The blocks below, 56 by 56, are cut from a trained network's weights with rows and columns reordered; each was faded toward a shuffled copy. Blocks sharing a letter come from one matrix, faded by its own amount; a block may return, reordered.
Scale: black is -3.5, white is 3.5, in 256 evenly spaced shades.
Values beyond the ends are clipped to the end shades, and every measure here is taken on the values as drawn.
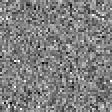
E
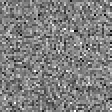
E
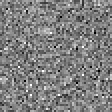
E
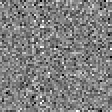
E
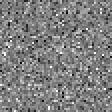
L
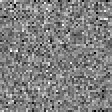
E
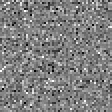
L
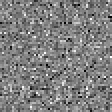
L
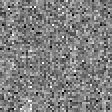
E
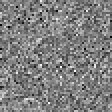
E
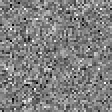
E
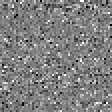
L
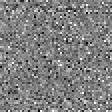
L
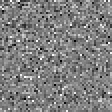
L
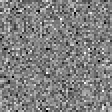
E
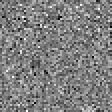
E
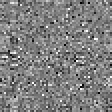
L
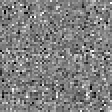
L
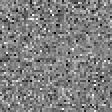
L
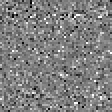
L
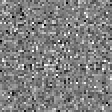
L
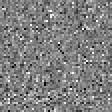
L
